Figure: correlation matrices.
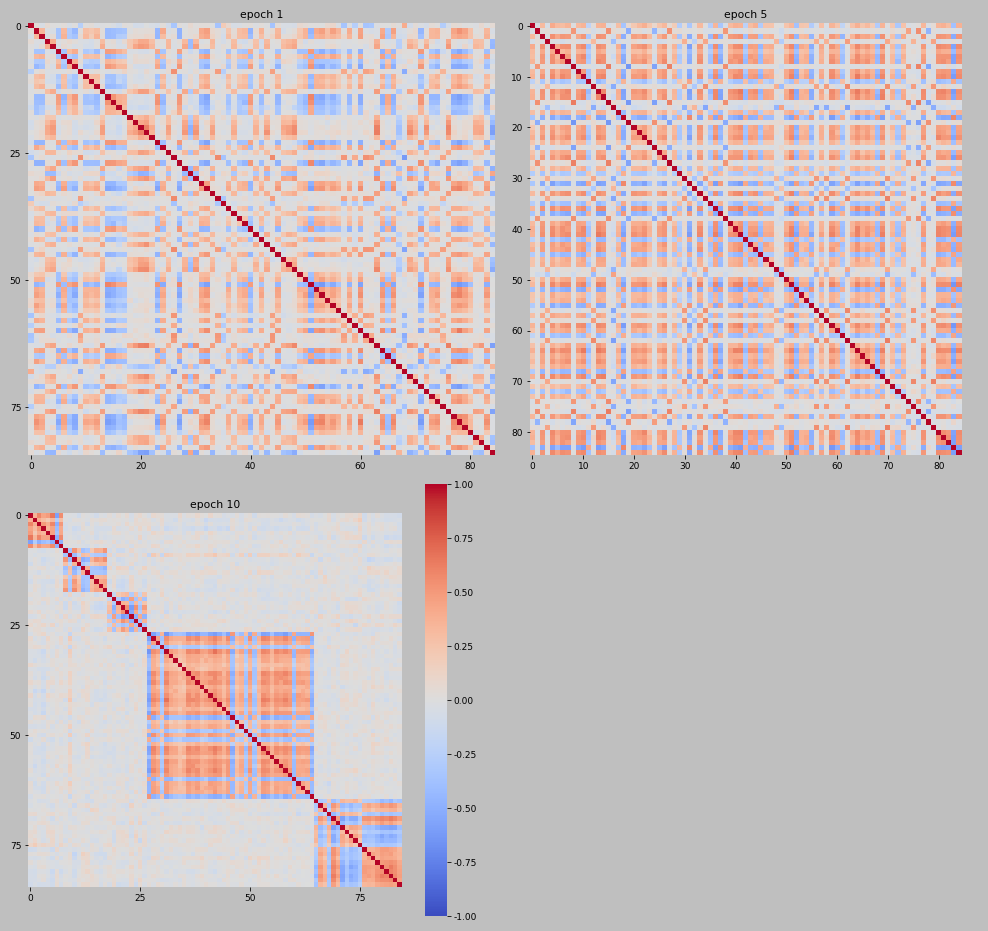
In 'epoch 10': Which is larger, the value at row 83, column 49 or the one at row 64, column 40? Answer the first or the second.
the first
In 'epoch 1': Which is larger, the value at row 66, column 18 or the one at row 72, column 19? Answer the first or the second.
the second
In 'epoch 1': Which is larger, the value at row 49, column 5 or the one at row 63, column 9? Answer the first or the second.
the second
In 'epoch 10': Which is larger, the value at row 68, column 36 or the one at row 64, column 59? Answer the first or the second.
the first
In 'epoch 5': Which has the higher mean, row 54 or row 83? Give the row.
54
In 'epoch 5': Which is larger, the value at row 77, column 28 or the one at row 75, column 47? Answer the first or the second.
the first
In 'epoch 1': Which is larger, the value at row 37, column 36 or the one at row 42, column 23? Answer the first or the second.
the first
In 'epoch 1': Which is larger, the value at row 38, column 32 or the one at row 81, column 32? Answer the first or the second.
the first
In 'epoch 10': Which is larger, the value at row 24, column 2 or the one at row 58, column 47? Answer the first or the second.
the second
